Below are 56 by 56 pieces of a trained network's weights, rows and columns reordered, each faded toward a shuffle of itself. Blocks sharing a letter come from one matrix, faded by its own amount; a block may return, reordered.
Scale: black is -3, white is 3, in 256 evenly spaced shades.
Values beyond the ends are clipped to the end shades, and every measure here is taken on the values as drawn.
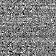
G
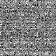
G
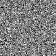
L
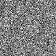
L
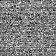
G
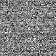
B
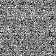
B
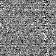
B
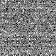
G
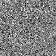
L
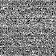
B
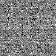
B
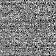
B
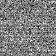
B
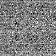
B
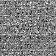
G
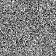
L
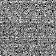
B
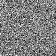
L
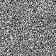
L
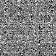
B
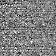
G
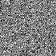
L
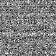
B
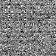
B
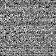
G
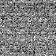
B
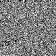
L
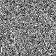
L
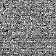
G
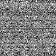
G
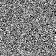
L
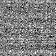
G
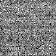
B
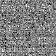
B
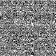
G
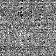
G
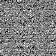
B
